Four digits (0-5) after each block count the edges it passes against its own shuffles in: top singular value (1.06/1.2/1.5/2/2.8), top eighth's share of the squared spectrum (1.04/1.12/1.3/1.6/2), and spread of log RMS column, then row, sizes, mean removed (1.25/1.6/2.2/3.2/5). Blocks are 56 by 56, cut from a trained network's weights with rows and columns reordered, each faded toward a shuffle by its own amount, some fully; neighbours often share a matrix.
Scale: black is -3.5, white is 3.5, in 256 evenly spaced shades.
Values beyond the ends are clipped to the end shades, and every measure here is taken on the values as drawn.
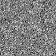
2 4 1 2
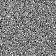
0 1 0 0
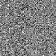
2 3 1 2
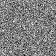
0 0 0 0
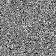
1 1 0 0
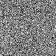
0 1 0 0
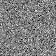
0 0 0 0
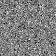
2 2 0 0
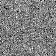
1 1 0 0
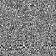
3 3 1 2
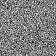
0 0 0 0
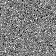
0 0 0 0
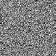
2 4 1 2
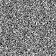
1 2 0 0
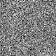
2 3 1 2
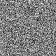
0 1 0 0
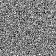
1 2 0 0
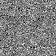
2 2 0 1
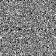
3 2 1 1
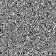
2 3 0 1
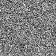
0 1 0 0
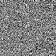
2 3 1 1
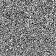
1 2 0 0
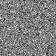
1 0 0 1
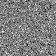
1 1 0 0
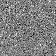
0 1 0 0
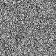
1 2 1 1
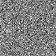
2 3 0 2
